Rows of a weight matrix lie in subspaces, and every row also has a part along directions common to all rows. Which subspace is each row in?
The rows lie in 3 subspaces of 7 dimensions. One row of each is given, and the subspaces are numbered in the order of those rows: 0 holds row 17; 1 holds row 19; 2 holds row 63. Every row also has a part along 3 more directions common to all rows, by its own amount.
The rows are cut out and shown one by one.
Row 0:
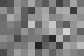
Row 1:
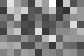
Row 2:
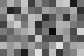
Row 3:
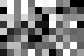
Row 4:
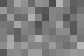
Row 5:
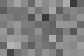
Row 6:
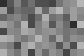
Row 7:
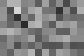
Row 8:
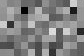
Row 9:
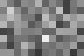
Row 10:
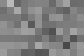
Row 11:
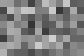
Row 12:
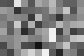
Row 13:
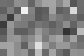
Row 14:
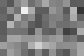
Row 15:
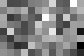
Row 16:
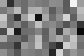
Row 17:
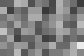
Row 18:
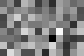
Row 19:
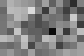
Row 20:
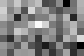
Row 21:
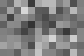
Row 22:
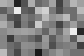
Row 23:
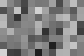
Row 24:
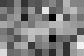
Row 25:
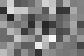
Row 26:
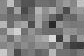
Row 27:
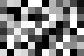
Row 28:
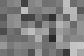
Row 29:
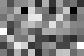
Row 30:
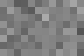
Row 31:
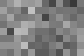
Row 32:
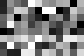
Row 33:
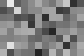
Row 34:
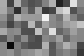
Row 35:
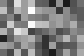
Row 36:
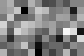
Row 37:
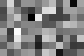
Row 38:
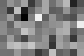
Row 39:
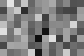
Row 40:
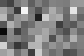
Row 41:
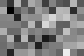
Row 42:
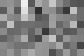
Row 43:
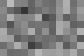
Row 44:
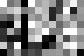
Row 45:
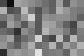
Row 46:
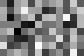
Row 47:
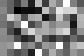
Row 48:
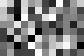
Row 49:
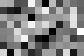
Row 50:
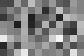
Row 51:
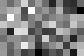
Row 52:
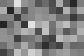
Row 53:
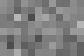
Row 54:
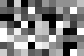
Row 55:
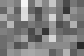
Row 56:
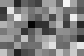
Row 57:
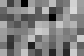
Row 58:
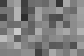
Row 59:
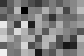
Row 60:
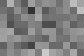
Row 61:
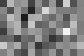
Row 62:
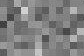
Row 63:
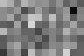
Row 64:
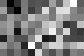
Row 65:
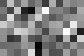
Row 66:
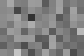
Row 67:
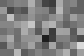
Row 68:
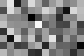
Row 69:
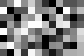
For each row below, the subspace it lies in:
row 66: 0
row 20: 1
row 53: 0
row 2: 2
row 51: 1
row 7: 1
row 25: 1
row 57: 2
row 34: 0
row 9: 1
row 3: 2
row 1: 2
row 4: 0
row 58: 2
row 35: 1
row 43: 1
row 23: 0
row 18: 0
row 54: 2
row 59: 2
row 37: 0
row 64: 1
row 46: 0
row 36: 1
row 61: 2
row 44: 2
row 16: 0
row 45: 0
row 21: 0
